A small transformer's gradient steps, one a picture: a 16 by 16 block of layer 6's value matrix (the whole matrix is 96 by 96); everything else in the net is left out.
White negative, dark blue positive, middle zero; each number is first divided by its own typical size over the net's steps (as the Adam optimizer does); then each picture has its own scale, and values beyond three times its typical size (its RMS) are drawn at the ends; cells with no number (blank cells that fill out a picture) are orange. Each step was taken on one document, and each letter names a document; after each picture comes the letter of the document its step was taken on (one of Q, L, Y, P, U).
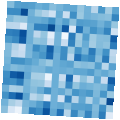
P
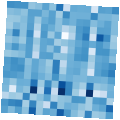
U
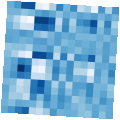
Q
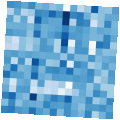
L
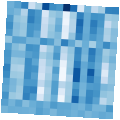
U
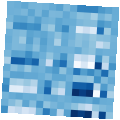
P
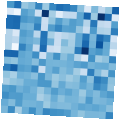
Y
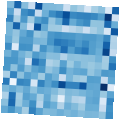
Y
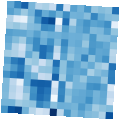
Q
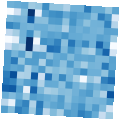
Y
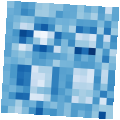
P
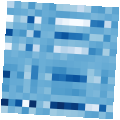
Y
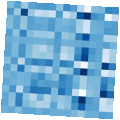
Y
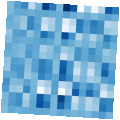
U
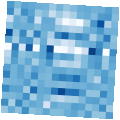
L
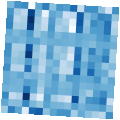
U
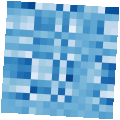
Q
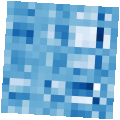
P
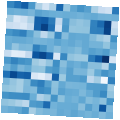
Q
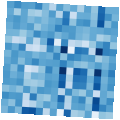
L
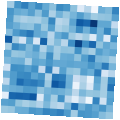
P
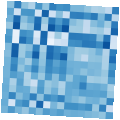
Y
